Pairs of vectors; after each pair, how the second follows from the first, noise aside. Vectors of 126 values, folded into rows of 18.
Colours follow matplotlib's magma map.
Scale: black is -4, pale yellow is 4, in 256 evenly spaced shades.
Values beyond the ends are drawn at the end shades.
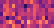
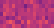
shrunk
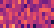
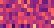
sign-scrambled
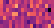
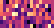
scaled up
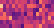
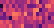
negated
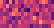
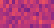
shrunk
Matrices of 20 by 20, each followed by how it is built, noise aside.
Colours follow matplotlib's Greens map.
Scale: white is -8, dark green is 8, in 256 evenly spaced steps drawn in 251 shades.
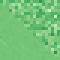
upper triangular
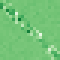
banded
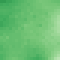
smooth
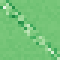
banded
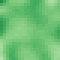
smooth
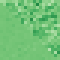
upper triangular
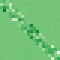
banded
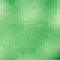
smooth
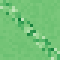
banded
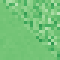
upper triangular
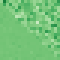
upper triangular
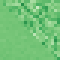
upper triangular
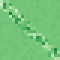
banded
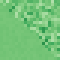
upper triangular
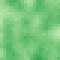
smooth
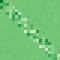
banded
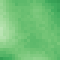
smooth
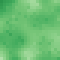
smooth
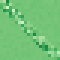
banded
